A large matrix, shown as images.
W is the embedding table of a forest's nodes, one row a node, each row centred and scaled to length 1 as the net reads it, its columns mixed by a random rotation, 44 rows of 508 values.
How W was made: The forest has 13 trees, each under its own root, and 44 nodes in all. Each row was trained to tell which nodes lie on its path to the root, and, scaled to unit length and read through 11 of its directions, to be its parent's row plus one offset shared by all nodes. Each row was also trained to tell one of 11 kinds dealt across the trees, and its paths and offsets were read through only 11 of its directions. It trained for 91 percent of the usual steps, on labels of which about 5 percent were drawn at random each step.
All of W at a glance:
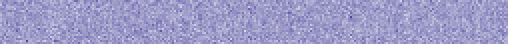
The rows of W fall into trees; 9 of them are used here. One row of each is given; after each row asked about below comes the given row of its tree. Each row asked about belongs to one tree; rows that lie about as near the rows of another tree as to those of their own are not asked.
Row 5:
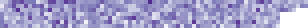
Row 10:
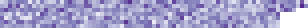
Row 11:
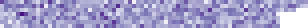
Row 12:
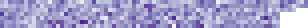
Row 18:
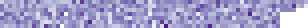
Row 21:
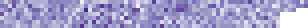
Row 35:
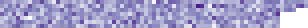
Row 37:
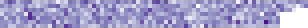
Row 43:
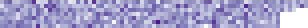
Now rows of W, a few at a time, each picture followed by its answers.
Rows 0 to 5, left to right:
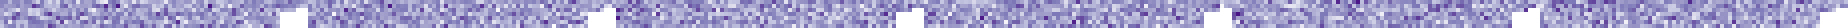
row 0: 11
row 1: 37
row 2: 10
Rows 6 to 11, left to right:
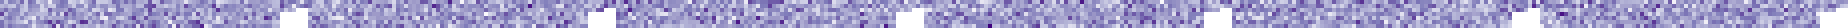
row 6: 12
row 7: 35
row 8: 43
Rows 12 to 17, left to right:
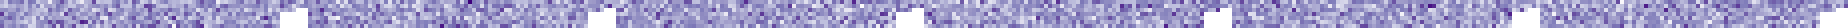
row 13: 12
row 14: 10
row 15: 35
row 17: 21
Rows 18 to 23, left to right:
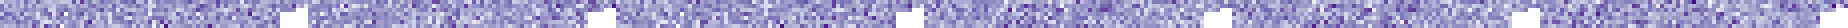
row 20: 18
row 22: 21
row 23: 37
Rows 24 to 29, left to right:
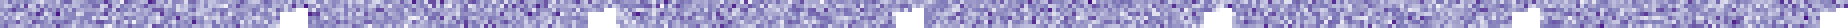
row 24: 5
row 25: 43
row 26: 11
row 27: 5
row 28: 18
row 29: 12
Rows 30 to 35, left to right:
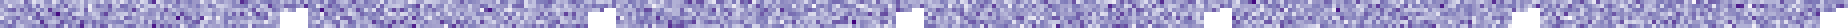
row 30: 21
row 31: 21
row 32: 10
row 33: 12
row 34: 5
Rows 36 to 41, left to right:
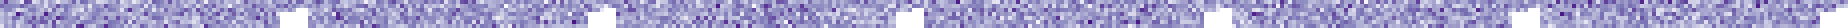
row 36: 11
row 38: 12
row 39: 43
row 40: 11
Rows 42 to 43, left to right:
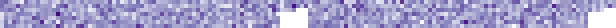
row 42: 11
